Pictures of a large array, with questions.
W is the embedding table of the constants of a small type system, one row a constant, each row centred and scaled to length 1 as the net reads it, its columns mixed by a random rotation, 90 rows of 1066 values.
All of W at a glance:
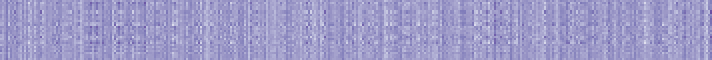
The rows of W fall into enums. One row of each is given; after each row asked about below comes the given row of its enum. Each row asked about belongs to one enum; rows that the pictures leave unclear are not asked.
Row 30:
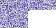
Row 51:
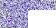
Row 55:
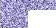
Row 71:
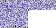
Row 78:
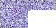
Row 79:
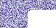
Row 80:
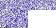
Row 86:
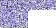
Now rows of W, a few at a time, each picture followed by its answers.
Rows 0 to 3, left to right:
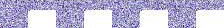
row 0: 78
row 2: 79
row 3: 71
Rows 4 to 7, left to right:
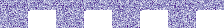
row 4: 30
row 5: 30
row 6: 71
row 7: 86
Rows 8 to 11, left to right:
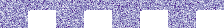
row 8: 55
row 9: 78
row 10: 30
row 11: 86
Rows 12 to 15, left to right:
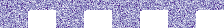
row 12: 86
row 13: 78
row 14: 30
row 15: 79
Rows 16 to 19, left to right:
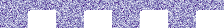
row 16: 79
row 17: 55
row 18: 79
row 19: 55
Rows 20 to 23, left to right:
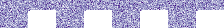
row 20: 79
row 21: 78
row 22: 86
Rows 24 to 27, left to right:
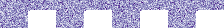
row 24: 55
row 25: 79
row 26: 86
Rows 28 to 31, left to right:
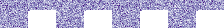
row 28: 30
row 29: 55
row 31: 78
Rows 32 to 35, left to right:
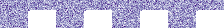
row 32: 30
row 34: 78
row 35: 55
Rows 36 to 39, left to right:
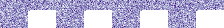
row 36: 55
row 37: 78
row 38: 78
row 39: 86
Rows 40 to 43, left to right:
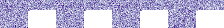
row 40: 71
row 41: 30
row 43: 80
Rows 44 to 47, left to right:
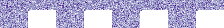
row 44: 86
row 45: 86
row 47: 30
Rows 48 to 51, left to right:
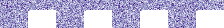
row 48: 86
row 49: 55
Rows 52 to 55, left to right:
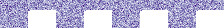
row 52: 30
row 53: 55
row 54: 79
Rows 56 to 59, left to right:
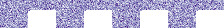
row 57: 78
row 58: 51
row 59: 55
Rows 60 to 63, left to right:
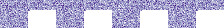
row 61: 30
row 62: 78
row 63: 30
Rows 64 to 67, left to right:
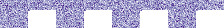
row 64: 30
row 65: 30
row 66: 79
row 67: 51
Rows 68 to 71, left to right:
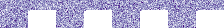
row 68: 80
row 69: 79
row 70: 86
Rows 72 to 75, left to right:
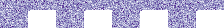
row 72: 78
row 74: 79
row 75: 86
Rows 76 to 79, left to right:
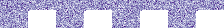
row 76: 86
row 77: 79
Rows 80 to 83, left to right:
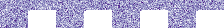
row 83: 78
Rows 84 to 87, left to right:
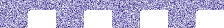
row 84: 79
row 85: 78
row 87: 79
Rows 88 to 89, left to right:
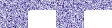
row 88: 51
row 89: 86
